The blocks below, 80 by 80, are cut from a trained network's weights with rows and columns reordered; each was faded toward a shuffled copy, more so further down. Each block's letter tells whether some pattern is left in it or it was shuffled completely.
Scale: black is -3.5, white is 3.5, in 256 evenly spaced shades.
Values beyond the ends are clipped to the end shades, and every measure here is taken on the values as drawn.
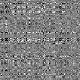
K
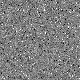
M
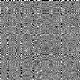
K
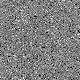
M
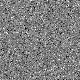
M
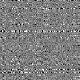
K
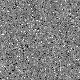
M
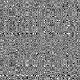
K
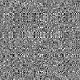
K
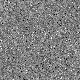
M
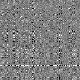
K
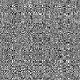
K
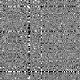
K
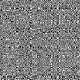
K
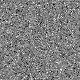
M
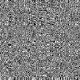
K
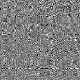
K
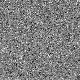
M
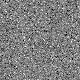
M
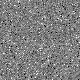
M
